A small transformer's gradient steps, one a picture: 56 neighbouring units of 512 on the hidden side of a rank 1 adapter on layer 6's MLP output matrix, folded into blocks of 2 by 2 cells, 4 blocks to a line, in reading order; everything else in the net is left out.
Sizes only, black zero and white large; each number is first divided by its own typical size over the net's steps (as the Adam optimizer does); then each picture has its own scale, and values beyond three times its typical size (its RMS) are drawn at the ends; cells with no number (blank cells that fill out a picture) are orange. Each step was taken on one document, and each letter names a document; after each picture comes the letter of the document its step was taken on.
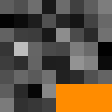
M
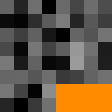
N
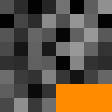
N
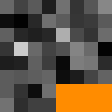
M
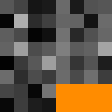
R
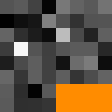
M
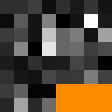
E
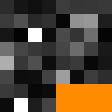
N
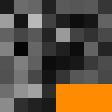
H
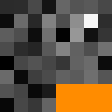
E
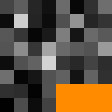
R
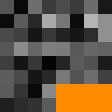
E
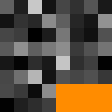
R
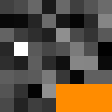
M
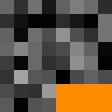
M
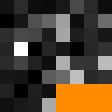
M
